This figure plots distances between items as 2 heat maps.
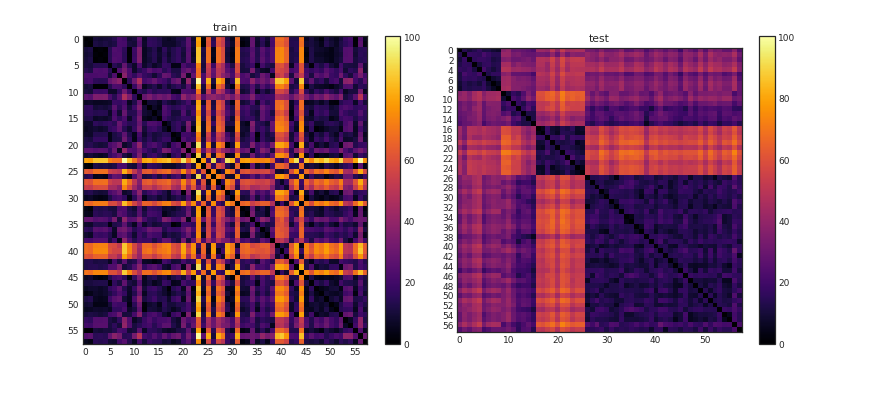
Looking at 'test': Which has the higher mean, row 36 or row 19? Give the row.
19
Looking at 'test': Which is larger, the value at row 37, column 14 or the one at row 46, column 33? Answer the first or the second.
the first
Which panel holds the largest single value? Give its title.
train
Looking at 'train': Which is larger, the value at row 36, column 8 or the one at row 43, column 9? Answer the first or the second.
the first
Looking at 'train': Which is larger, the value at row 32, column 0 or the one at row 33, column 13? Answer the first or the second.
the second
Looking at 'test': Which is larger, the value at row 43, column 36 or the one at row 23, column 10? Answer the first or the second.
the second
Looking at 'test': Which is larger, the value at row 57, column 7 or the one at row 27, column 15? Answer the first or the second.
the first
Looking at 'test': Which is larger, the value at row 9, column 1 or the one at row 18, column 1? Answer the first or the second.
the first
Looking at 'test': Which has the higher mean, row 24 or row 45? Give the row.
24
